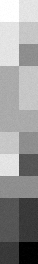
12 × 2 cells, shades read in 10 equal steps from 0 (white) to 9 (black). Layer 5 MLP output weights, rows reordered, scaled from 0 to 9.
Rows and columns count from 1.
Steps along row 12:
up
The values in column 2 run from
1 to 9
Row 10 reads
6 7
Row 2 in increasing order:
1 2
